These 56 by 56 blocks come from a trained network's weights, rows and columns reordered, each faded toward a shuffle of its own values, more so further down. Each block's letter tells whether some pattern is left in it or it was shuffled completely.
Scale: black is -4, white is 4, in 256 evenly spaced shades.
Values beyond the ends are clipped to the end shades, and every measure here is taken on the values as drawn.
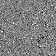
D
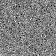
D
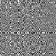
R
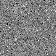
D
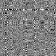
R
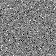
D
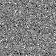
D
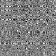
R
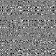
R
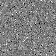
D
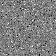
D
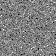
D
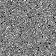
D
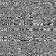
R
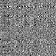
R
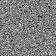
D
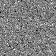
D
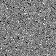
D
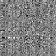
R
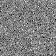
D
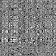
R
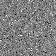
D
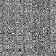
R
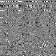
R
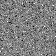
D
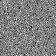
D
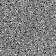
D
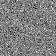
D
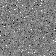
D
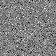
D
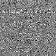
R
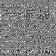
R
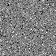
D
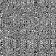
R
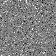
D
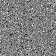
D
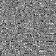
R
